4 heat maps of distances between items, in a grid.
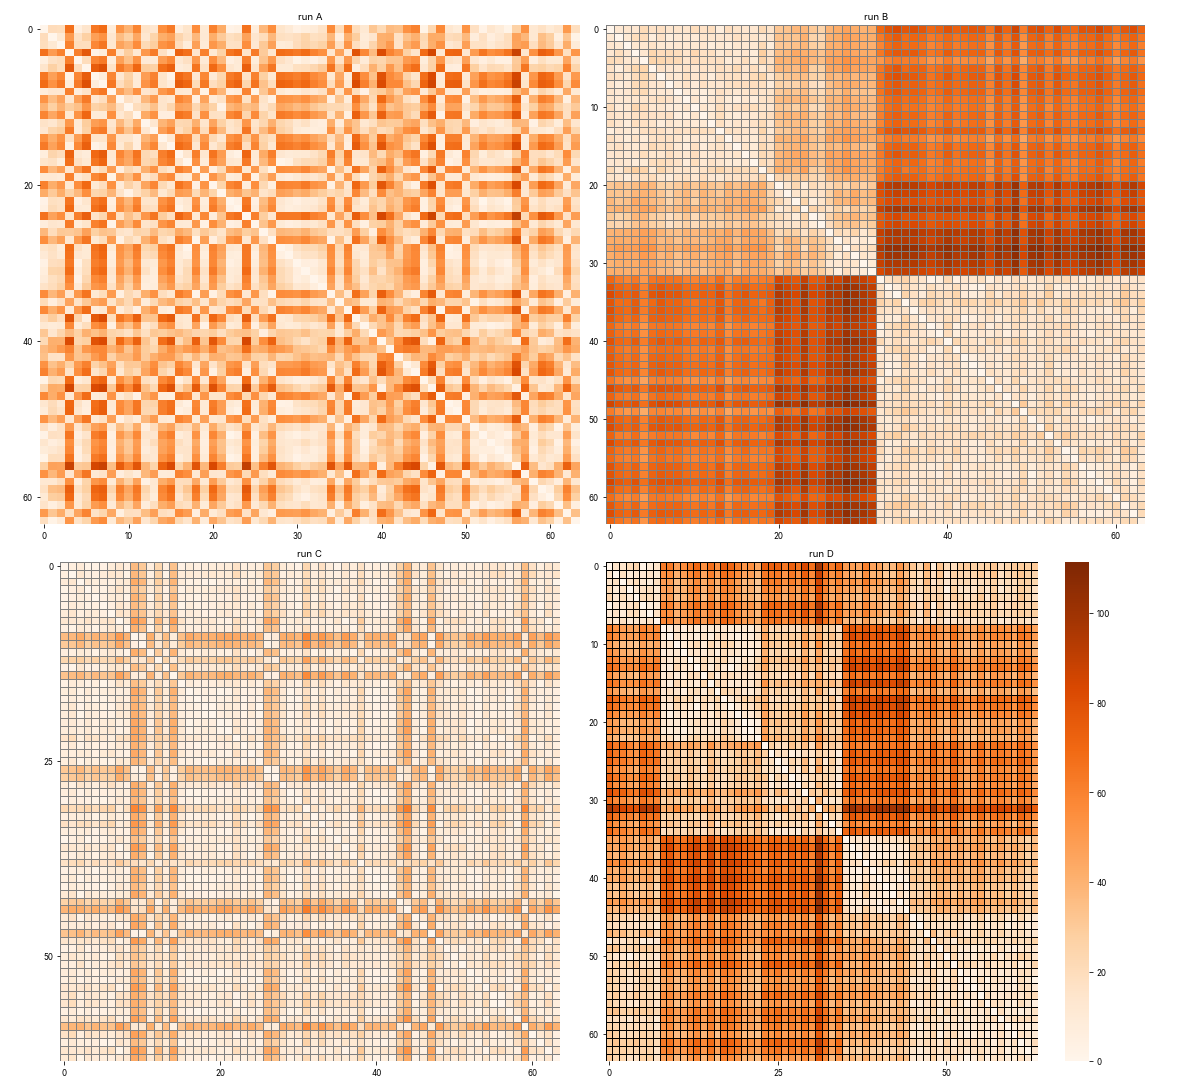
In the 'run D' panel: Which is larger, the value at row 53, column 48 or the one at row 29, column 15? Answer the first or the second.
the second
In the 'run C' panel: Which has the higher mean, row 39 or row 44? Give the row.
44
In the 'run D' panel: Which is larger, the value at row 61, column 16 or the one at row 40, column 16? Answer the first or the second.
the second
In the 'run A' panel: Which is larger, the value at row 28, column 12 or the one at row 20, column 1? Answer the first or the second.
the second
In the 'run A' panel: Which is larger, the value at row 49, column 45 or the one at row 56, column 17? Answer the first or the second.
the second
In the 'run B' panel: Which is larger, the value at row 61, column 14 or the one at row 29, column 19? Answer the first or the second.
the first
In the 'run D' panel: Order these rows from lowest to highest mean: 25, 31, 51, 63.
63, 51, 25, 31
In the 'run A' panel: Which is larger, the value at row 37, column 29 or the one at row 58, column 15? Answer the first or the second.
the second
